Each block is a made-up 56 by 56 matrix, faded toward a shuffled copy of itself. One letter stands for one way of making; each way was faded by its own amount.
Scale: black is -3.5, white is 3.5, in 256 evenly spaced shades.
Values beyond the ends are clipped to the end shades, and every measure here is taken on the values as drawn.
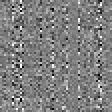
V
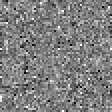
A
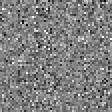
A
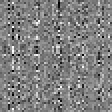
V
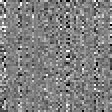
V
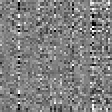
V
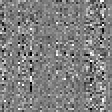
V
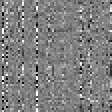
V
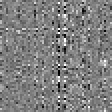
V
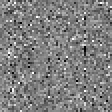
A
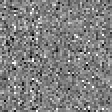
A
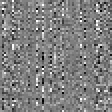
V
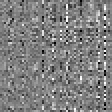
V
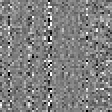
V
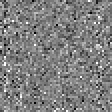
A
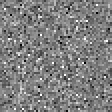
A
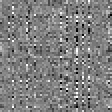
V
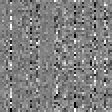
V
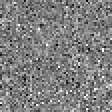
A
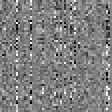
V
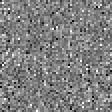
A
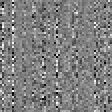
V
